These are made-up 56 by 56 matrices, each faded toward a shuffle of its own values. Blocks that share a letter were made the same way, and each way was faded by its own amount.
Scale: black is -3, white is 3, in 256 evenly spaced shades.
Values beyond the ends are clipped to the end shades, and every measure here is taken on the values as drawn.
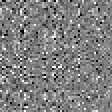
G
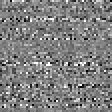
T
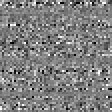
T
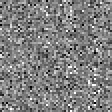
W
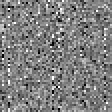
W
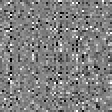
G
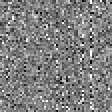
W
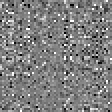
G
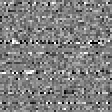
T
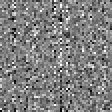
W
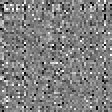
G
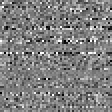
T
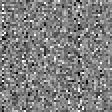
W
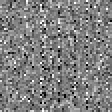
W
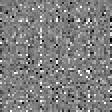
G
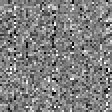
W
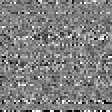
T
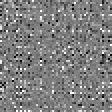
G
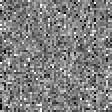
W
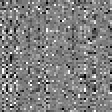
G
